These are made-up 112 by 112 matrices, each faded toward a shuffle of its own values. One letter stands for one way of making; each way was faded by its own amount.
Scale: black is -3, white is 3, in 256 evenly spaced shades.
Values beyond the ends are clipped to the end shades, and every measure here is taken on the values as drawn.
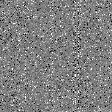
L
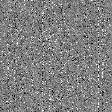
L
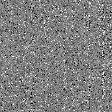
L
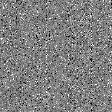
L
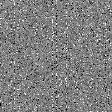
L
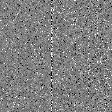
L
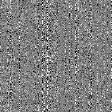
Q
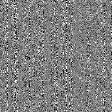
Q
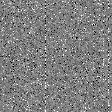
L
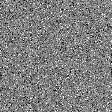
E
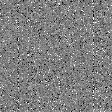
L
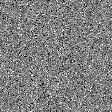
E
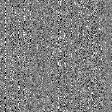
Q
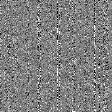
Q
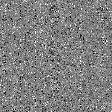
L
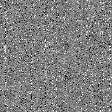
L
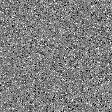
E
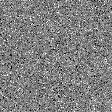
E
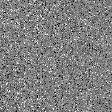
L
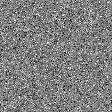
E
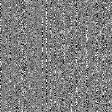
Q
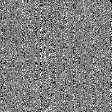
Q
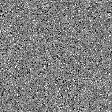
E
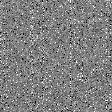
L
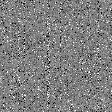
L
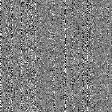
Q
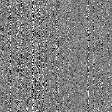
Q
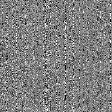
Q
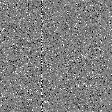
L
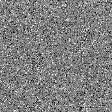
E
